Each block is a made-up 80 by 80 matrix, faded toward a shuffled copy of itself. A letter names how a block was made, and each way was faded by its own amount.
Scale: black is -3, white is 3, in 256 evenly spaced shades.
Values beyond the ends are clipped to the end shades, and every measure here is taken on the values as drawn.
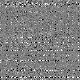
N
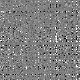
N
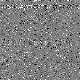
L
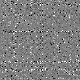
L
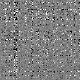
N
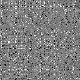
L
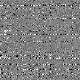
N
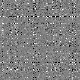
N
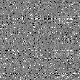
L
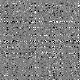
N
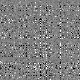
N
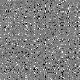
L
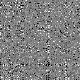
L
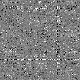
L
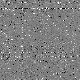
L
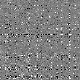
N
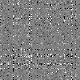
N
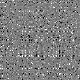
L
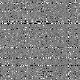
N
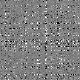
N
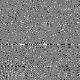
L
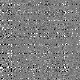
N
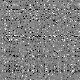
L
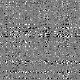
N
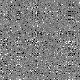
L
